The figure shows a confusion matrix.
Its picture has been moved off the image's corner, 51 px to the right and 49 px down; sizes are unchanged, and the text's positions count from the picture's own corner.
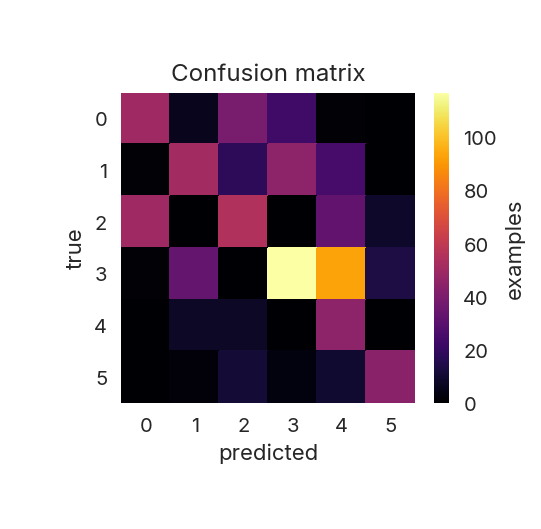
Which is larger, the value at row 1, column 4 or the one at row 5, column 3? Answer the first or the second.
the first
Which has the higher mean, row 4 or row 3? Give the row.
3
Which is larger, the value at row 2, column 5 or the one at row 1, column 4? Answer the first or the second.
the second
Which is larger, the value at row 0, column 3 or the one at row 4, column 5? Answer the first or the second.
the first
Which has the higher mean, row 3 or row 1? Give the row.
3
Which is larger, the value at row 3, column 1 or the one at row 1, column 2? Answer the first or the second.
the first
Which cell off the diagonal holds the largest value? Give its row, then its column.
3, 4
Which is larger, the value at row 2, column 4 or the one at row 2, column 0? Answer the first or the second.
the second
